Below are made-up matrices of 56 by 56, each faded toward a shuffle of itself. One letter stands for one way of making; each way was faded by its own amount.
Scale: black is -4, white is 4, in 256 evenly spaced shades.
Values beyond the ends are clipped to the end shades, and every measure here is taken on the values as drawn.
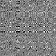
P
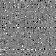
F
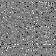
F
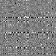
P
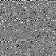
F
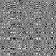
P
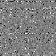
F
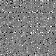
F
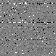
F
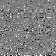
F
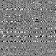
P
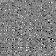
F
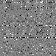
F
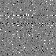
F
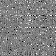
F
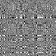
P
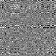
P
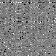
F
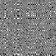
P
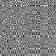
P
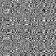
P
